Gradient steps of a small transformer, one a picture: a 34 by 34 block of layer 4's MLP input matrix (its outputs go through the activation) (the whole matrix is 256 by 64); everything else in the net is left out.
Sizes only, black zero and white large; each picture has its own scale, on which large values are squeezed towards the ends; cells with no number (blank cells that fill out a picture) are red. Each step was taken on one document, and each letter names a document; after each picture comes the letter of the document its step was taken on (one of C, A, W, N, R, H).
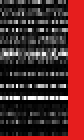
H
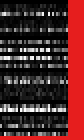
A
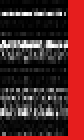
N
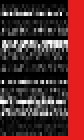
N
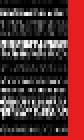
N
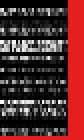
N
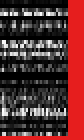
N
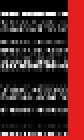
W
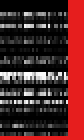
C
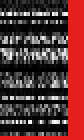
H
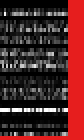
W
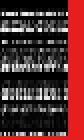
W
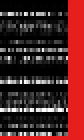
A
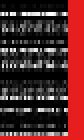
W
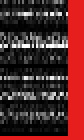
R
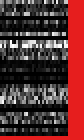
N
